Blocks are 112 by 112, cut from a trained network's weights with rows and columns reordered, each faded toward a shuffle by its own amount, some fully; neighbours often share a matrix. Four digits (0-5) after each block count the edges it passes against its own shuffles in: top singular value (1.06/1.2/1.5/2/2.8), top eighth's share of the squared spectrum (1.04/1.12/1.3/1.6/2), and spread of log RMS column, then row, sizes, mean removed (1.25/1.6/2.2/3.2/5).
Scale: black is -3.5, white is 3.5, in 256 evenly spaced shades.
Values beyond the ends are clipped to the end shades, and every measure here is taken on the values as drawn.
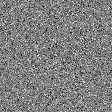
2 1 0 0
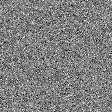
0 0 0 0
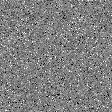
1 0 0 0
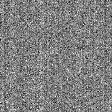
3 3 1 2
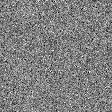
0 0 0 0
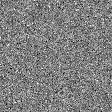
0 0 0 0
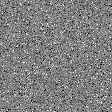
1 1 0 0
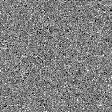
2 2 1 1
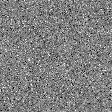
0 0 0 0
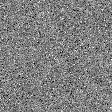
0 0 0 0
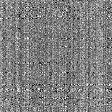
4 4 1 3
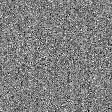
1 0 0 0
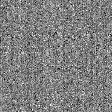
2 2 0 1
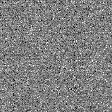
3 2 1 1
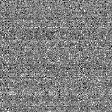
4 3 2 2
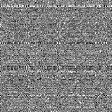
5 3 1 3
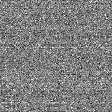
3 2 0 1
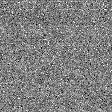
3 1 0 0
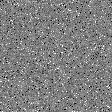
1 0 0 0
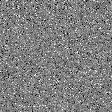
2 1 0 0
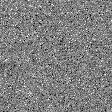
1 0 0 0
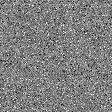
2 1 0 0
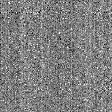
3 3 0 2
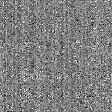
3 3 1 2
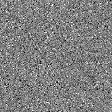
3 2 0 1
